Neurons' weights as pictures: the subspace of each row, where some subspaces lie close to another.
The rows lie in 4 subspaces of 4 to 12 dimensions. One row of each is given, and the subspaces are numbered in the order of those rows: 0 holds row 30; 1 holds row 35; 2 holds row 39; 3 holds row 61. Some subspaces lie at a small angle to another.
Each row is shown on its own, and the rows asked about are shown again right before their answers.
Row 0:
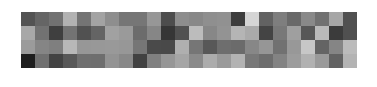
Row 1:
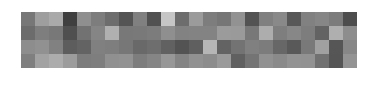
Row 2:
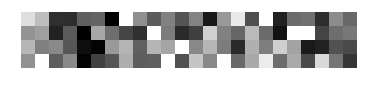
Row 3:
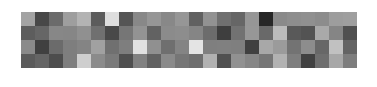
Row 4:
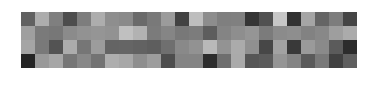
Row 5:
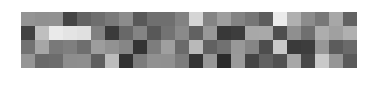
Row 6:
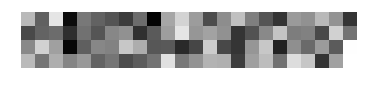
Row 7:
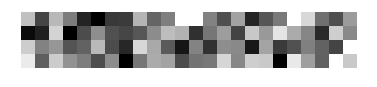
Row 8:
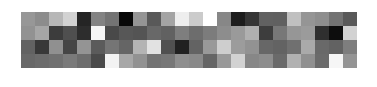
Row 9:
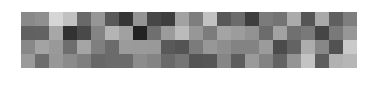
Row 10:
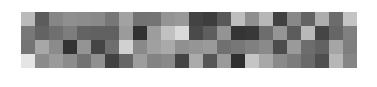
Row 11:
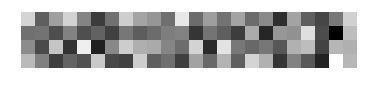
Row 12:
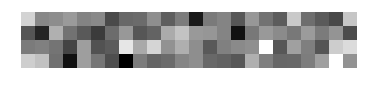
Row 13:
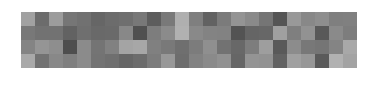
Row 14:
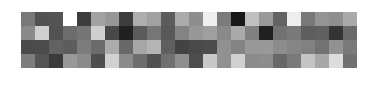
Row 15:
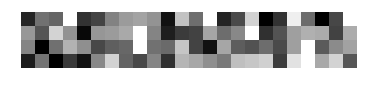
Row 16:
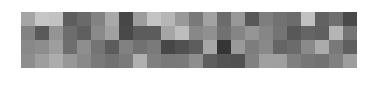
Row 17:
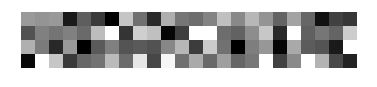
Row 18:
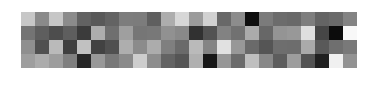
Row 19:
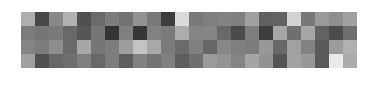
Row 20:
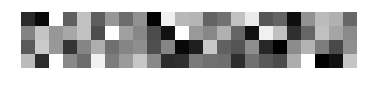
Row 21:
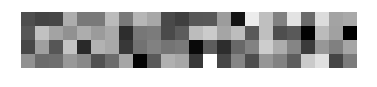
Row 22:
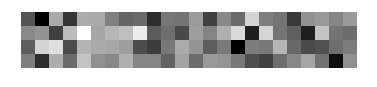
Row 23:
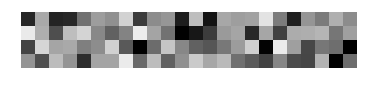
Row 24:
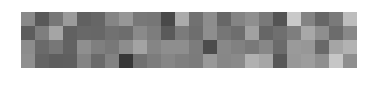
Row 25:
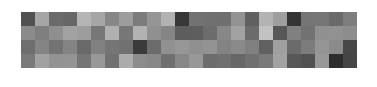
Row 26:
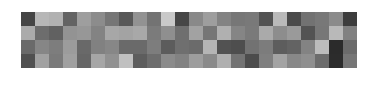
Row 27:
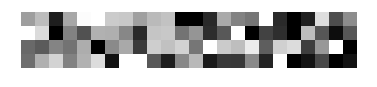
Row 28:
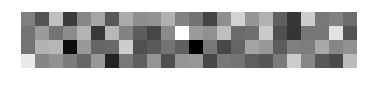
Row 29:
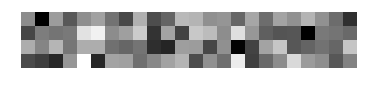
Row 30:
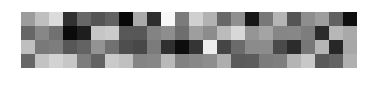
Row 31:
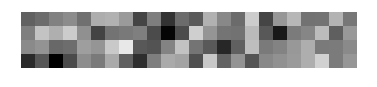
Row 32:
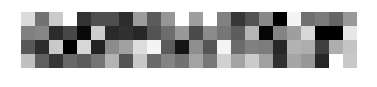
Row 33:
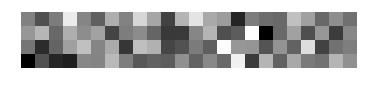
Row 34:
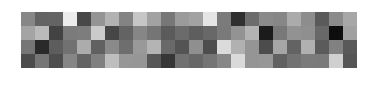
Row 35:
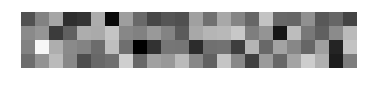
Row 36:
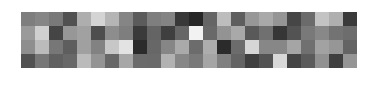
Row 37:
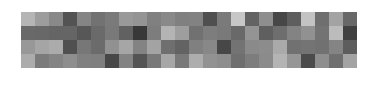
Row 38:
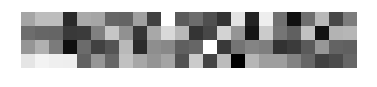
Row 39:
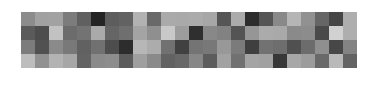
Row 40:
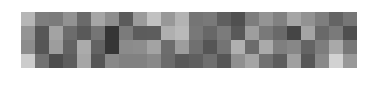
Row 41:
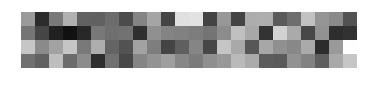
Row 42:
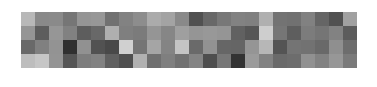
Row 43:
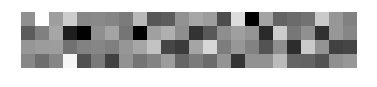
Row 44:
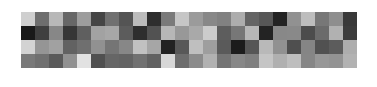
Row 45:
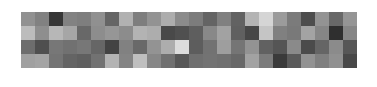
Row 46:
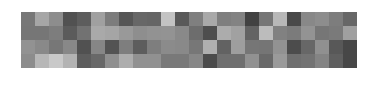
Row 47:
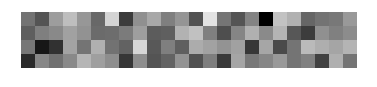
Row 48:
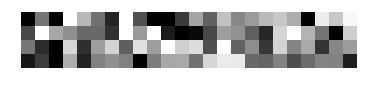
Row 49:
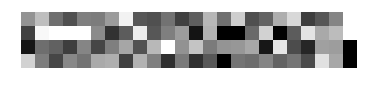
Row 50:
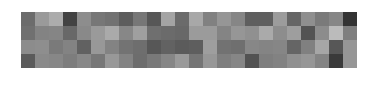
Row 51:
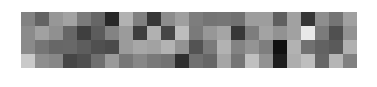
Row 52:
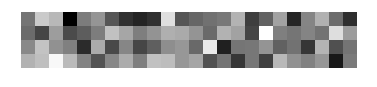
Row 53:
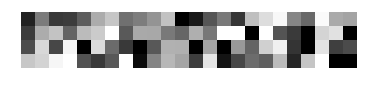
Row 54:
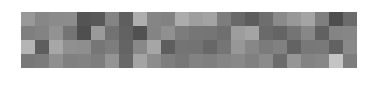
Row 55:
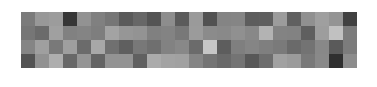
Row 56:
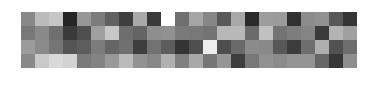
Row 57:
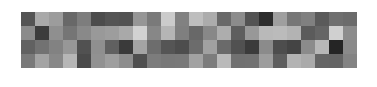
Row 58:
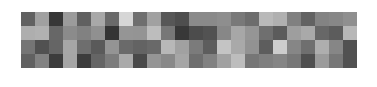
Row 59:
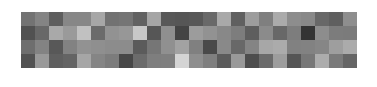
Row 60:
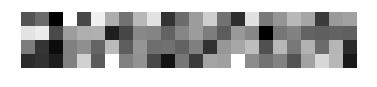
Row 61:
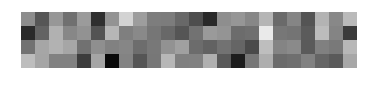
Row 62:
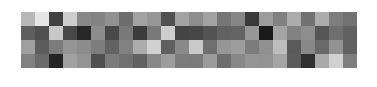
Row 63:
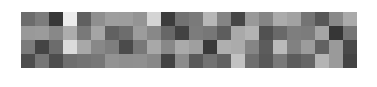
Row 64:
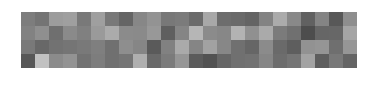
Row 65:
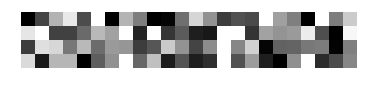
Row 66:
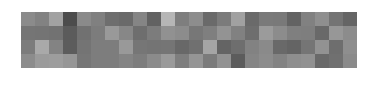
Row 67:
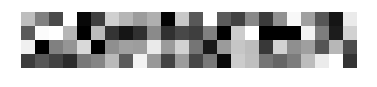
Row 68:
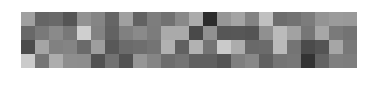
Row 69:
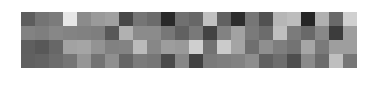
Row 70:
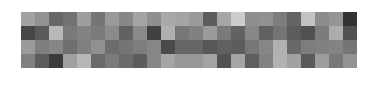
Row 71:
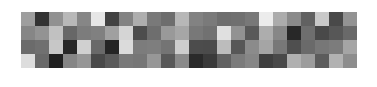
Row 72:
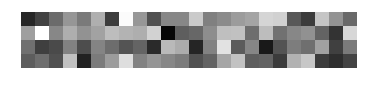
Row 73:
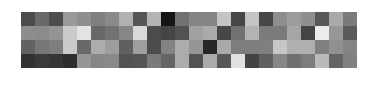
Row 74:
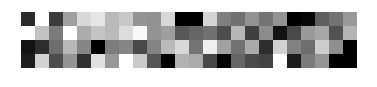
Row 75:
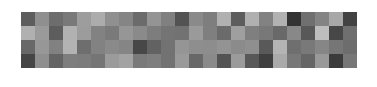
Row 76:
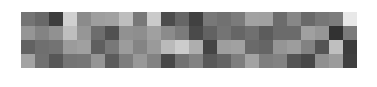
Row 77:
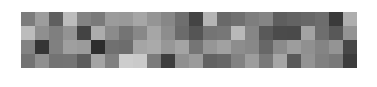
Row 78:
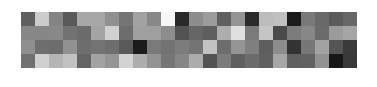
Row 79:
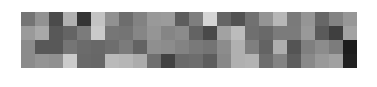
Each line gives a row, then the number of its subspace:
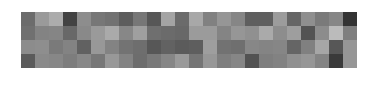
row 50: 0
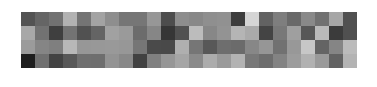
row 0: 2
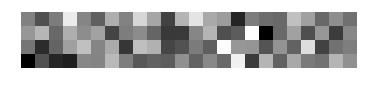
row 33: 3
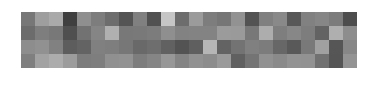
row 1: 0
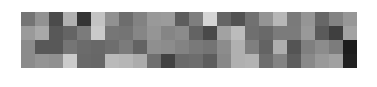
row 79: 3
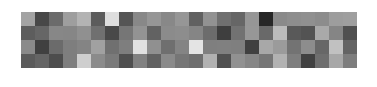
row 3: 1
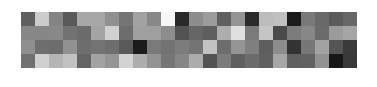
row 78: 0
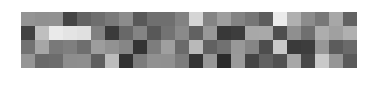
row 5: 2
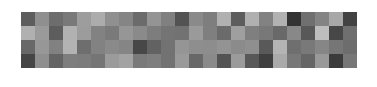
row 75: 2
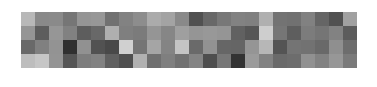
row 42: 1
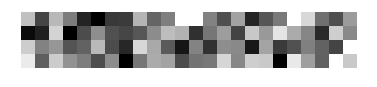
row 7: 2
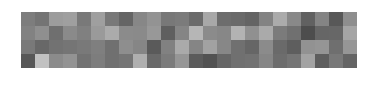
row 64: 1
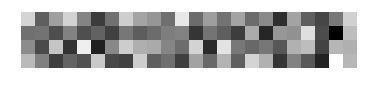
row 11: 3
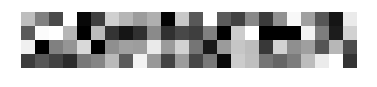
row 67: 2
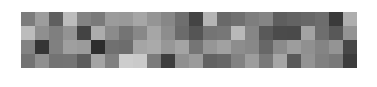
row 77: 2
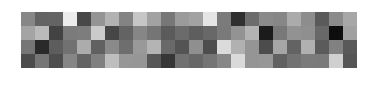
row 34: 3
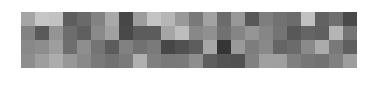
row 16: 1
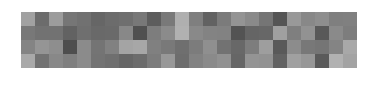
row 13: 0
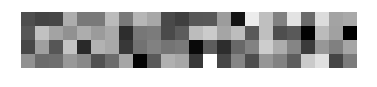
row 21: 3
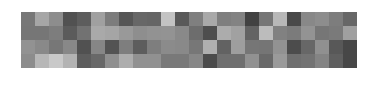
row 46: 3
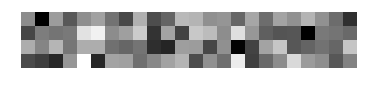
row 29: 1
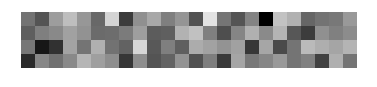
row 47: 1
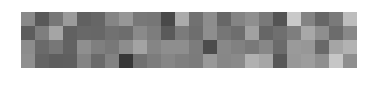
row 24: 2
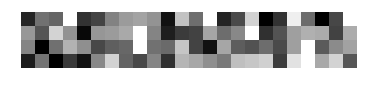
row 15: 2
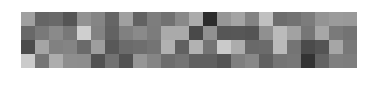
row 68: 2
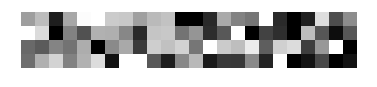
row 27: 2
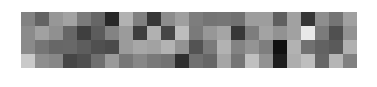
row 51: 1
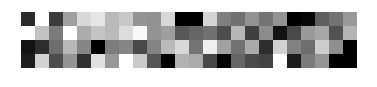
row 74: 2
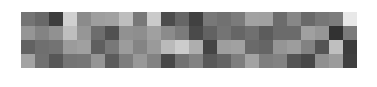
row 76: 0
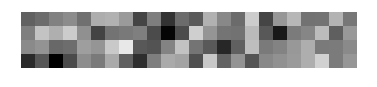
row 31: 2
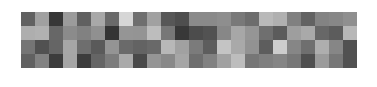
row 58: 1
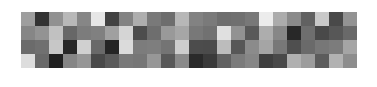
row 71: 1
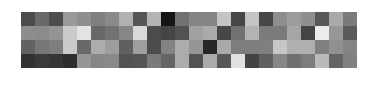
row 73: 0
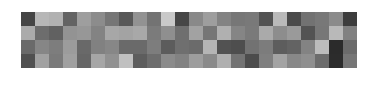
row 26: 2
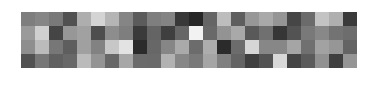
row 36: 2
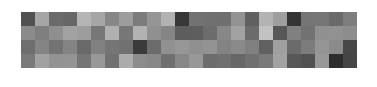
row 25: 0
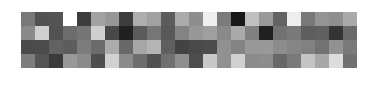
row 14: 3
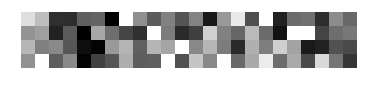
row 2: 1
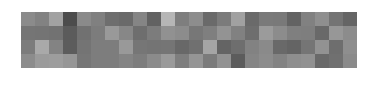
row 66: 0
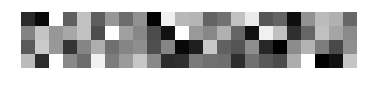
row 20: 1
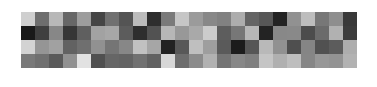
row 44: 1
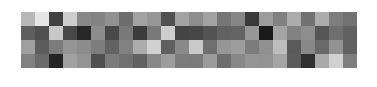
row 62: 1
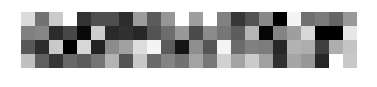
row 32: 3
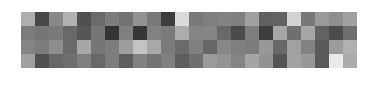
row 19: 0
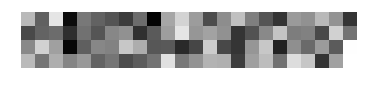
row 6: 0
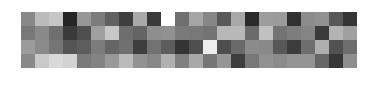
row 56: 0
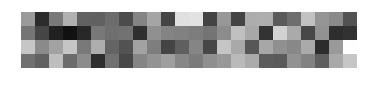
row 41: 2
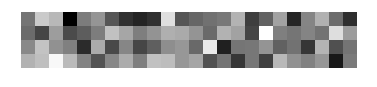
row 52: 3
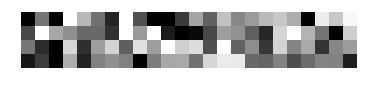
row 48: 1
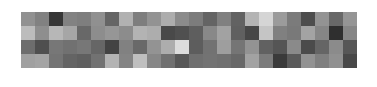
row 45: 1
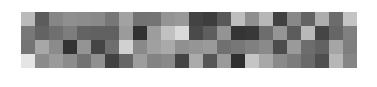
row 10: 0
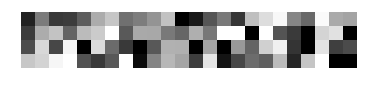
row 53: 3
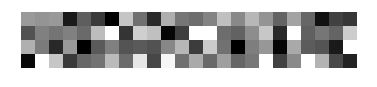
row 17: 1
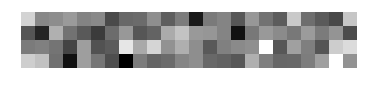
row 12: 1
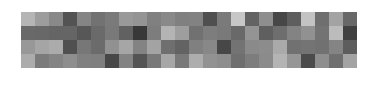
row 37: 1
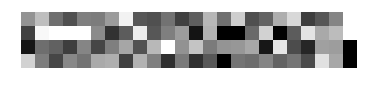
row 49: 2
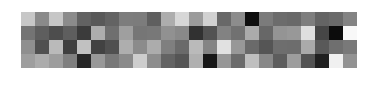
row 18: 3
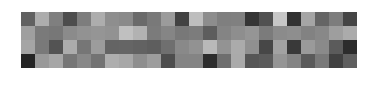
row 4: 3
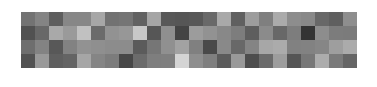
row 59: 1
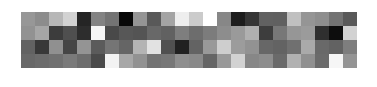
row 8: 3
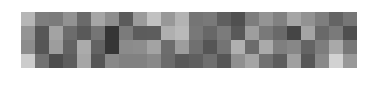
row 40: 1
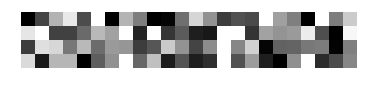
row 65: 1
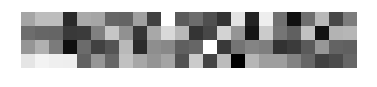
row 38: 0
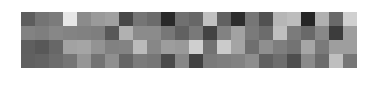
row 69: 1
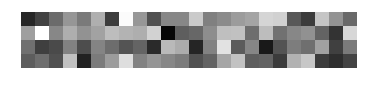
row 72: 1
